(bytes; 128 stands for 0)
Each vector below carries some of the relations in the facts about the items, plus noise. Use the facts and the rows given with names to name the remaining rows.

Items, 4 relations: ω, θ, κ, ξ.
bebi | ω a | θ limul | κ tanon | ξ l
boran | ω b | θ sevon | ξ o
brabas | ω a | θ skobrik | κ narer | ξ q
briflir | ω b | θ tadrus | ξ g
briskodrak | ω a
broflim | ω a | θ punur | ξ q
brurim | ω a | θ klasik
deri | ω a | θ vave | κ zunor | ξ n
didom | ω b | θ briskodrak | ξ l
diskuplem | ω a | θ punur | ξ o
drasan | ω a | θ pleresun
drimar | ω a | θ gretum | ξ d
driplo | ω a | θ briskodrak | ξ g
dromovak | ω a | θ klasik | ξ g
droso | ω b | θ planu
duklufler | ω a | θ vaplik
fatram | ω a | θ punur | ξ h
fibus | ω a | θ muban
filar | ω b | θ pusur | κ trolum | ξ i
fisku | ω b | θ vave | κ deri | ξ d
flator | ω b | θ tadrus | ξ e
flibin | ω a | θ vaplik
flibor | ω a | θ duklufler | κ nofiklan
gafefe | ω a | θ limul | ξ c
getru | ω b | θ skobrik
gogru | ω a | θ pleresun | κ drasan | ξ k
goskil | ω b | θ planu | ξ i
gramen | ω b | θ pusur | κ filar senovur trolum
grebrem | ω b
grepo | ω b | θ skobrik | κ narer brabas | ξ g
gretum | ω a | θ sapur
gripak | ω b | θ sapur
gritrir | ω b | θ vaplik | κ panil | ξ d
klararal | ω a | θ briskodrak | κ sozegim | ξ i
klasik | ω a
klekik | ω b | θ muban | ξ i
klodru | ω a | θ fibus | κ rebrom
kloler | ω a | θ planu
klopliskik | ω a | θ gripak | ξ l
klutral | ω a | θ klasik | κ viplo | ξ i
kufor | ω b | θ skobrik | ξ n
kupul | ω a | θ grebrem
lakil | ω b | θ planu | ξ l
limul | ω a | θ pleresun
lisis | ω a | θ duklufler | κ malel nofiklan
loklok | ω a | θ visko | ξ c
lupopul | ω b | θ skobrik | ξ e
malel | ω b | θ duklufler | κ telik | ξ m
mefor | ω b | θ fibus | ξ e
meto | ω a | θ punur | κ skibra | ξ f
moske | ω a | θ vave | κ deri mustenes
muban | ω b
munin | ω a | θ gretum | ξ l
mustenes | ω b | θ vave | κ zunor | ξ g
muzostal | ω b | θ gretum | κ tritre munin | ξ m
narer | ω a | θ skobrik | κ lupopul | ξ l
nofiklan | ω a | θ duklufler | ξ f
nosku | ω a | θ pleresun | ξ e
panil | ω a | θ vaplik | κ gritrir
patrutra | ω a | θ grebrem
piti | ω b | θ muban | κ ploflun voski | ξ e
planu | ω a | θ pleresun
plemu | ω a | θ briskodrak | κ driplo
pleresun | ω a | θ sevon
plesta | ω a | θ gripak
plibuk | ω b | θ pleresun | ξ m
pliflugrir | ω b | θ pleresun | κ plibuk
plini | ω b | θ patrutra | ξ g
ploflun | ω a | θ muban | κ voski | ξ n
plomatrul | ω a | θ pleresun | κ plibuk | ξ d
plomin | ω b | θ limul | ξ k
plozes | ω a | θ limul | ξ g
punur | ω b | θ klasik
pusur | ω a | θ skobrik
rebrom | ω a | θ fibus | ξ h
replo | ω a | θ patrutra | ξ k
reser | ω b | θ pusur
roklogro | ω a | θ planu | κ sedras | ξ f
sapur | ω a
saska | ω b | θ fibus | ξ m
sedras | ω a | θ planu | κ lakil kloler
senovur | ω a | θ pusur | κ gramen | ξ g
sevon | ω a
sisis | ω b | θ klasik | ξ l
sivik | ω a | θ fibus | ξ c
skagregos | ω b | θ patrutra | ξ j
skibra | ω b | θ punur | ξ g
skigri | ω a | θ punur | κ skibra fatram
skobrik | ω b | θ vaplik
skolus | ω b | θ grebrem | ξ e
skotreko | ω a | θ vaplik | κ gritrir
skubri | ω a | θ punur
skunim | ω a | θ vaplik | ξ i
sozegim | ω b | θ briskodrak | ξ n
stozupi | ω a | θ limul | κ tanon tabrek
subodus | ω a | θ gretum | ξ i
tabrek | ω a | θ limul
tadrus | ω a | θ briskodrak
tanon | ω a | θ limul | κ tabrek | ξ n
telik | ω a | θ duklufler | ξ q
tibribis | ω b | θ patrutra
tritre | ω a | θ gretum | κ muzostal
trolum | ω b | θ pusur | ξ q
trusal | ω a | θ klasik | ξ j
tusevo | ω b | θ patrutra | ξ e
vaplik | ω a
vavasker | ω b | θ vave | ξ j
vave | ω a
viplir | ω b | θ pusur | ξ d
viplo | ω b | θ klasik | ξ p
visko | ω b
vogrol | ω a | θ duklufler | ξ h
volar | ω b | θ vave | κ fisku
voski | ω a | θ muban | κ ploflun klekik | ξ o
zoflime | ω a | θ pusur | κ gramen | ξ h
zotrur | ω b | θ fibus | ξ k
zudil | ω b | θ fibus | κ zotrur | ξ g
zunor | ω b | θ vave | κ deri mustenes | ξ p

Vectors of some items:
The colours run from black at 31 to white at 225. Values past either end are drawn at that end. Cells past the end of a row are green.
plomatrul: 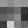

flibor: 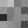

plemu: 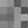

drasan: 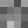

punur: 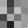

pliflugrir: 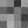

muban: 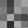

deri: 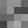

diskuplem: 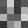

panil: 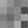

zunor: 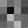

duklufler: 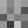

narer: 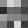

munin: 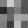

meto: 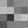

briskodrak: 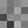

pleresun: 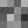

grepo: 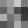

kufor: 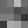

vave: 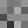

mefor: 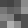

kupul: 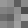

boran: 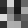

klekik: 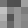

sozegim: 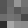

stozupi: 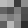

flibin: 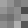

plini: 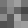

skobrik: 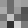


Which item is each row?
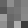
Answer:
rebrom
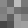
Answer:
skibra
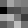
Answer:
lakil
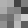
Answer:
moske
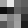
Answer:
bebi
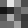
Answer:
malel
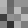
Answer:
klasik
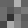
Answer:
ploflun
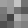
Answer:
dromovak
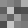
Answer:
roklogro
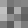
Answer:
gramen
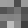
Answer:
tabrek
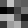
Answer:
plibuk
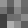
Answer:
trusal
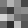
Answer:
trolum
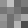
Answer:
vogrol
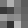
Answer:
didom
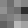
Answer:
fisku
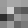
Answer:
nofiklan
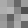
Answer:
skunim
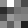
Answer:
telik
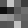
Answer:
muzostal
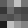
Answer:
loklok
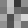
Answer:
replo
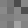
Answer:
tibribis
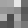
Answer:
senovur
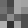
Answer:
fibus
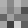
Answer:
pusur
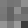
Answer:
klodru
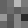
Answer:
zudil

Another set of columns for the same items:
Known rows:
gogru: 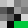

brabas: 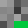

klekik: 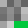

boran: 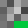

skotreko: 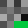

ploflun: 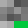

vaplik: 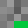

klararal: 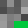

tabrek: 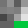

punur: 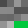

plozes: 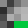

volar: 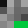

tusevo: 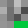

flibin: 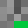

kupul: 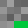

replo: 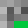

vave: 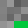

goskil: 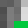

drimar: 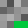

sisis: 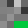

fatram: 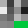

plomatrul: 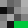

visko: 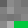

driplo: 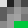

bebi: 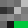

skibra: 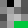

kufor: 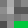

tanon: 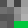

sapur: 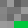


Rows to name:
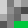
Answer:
lupopul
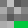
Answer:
sivik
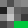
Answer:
grepo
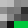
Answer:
zoflime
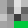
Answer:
saska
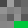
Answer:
deri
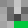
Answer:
mefor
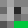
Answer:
filar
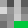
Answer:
munin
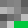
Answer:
sozegim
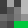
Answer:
stozupi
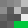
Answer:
plomin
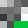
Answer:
drasan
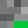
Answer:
sevon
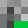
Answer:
nosku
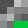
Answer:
fisku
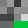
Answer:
gafefe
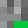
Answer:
klopliskik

